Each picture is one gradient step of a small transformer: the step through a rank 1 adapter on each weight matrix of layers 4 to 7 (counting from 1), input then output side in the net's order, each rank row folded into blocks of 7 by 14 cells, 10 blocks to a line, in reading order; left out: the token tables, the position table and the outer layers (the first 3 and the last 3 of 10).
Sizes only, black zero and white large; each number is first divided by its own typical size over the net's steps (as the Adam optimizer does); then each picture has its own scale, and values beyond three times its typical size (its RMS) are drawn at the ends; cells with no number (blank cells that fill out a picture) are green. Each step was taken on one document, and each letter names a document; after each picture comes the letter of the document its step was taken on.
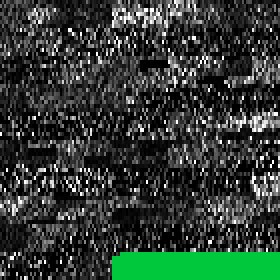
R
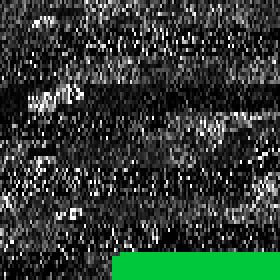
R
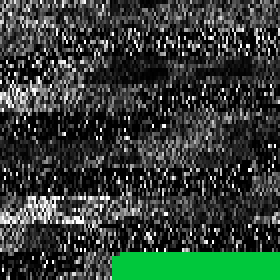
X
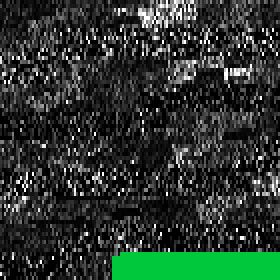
R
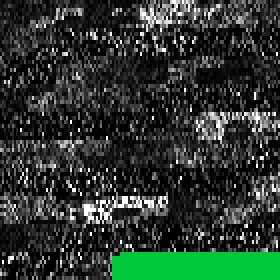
R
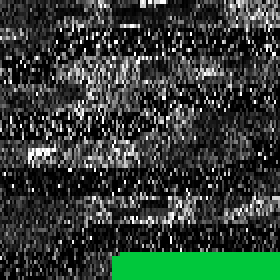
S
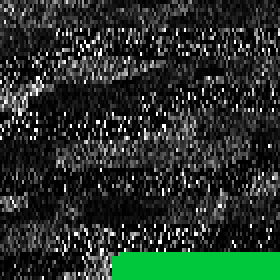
X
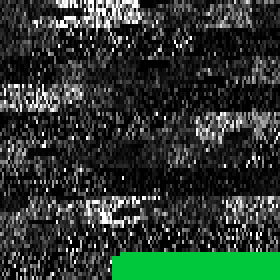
R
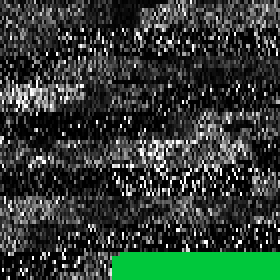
X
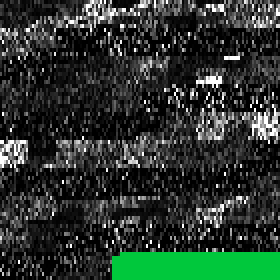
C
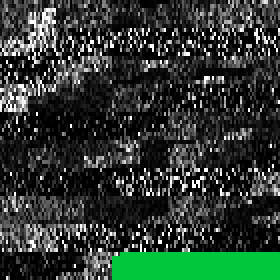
X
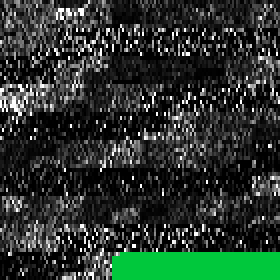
X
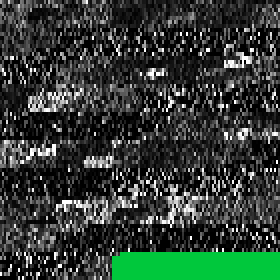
S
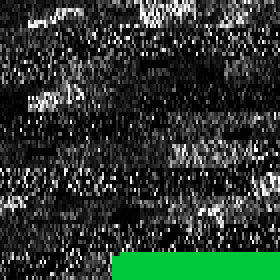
R
